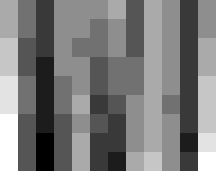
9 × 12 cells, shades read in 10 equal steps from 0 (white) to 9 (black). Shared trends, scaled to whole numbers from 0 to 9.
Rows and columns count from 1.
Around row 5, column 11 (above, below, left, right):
7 7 4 2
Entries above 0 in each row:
12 12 12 12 12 12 11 11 10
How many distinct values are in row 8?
8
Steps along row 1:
up up down same same down up down up up down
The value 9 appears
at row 8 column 3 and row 9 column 3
